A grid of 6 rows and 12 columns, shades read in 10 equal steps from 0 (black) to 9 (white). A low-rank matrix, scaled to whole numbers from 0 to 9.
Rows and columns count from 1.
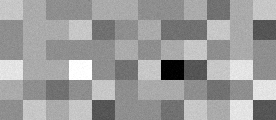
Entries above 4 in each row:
11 8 12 9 10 9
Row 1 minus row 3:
2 0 0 0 1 0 0 -1 -1 -1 0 2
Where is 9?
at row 4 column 4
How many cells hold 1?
0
